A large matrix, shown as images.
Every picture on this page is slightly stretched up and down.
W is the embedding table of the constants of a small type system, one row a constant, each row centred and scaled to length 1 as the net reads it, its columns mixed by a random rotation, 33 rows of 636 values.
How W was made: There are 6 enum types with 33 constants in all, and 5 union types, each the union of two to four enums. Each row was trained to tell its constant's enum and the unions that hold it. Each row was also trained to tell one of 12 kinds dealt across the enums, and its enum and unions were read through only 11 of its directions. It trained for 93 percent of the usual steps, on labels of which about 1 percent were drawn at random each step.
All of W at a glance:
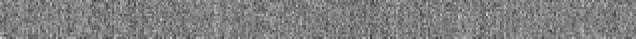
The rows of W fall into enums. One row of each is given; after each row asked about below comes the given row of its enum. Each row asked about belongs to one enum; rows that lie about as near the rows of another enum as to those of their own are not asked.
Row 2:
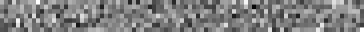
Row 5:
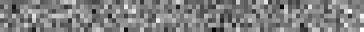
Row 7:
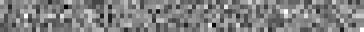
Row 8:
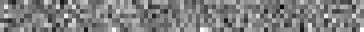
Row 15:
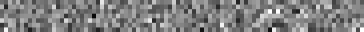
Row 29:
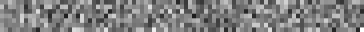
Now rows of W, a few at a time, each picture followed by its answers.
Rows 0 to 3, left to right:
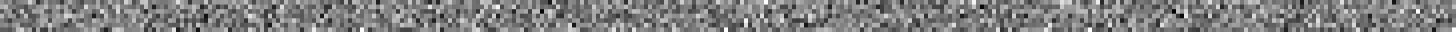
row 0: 8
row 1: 29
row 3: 7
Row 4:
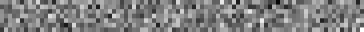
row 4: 2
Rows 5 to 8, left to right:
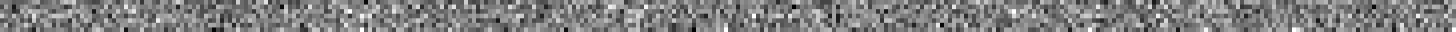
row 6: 15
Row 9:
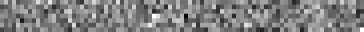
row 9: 2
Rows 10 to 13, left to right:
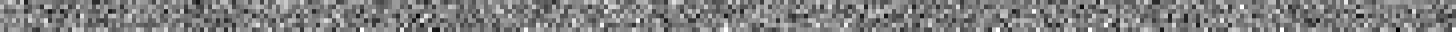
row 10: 29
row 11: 8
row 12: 29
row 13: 29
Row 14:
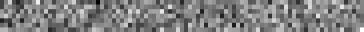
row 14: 5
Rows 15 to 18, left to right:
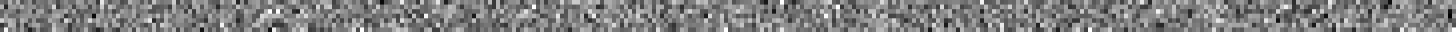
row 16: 2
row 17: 15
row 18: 5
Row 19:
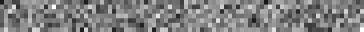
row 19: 15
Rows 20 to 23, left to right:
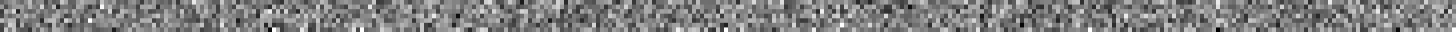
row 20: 15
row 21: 5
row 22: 15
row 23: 5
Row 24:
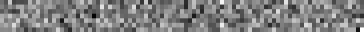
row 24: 29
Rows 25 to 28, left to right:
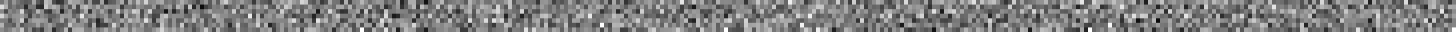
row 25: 8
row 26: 8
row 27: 2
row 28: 7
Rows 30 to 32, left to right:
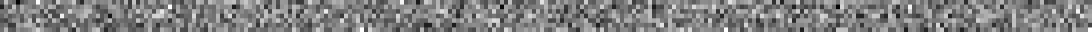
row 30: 2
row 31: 5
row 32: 7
